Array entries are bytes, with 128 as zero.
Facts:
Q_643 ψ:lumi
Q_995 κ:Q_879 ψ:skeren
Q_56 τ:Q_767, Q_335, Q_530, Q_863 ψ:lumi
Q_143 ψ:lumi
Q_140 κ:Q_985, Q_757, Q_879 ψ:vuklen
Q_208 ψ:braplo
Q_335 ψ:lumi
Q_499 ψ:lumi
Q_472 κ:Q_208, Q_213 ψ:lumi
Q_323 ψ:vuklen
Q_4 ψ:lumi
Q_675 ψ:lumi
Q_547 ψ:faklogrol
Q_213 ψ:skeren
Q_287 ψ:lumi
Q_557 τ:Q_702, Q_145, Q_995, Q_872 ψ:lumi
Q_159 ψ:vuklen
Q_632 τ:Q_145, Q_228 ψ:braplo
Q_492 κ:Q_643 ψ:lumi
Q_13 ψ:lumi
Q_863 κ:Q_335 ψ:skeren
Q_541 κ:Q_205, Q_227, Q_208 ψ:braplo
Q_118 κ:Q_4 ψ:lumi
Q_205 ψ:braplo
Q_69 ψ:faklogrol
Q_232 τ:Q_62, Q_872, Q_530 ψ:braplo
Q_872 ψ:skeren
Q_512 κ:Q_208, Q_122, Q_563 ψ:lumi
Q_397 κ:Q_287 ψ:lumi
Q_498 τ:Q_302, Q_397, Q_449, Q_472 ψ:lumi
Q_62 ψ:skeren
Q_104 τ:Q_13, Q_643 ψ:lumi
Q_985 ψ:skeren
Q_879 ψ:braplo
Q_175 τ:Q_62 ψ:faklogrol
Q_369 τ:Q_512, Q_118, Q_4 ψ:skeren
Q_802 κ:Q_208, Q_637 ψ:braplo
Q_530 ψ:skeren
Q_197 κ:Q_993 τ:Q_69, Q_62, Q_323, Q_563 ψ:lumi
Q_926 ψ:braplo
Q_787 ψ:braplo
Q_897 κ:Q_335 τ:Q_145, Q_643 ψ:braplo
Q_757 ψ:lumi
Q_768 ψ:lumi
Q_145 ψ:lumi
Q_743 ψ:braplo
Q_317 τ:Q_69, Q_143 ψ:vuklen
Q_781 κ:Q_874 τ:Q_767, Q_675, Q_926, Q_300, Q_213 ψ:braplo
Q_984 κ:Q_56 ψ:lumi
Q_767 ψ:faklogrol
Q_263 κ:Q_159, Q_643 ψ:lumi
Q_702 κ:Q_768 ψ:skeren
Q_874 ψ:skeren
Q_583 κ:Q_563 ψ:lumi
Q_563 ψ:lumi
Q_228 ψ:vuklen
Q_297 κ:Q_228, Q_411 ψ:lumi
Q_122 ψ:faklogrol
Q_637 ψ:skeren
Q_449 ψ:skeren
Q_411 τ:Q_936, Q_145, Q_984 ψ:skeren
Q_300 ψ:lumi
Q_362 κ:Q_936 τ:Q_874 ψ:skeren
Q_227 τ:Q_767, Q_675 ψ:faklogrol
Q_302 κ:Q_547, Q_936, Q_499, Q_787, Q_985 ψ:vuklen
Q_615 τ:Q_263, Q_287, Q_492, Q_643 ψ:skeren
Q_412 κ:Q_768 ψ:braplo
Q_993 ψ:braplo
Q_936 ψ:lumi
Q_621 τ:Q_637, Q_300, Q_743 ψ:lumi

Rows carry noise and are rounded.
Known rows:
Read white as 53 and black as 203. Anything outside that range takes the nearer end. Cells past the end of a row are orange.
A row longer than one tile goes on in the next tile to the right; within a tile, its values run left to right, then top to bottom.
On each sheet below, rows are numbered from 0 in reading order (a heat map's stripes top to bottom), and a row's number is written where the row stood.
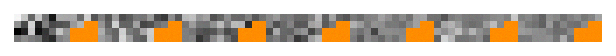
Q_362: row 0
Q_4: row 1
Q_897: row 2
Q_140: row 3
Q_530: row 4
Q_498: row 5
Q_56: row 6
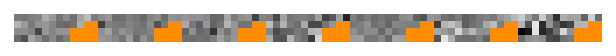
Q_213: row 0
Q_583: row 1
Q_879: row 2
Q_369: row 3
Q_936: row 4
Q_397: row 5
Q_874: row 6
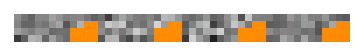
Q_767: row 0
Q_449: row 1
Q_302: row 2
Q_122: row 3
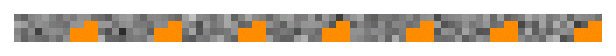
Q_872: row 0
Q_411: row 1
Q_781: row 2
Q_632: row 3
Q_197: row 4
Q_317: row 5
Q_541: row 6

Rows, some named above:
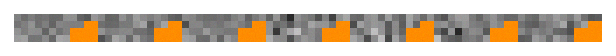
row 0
Q_936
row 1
Q_69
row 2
Q_984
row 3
Q_768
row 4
Q_643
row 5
Q_615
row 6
Q_175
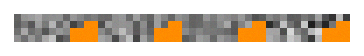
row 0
Q_208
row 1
Q_643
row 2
Q_547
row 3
Q_512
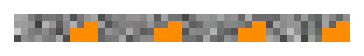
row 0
Q_335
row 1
Q_323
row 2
Q_159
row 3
Q_643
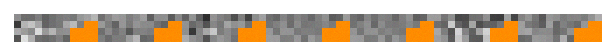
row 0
Q_397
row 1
Q_205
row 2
Q_768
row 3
Q_145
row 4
Q_145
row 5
Q_118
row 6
Q_621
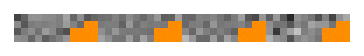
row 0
Q_228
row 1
Q_557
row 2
Q_104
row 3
Q_768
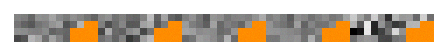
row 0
Q_227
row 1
Q_140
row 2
Q_621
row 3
Q_56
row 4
Q_874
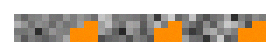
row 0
Q_985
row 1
Q_863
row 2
Q_412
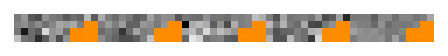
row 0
Q_702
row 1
Q_995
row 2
Q_472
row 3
Q_369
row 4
Q_143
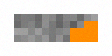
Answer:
Q_563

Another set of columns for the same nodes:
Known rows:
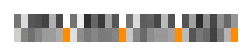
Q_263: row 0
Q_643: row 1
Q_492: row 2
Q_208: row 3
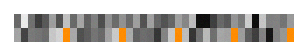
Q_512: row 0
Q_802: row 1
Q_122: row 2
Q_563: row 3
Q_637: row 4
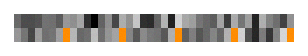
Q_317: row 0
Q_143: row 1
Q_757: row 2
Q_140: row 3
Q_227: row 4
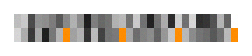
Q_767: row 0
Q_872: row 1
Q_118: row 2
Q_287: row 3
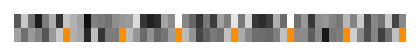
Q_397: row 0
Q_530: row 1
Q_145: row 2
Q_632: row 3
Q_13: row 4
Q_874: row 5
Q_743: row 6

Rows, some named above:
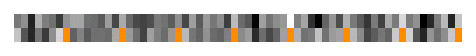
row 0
Q_227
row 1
Q_140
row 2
Q_317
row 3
Q_159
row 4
Q_411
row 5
Q_143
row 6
Q_632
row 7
Q_56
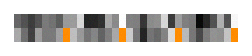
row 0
Q_317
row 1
Q_145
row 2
Q_781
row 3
Q_557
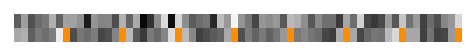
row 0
Q_412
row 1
Q_985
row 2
Q_621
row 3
Q_897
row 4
Q_362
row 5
Q_547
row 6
Q_583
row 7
Q_228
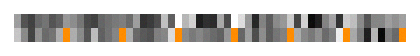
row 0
Q_175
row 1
Q_323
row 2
Q_104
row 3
Q_936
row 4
Q_995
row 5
Q_768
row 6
Q_863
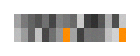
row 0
Q_69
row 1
Q_583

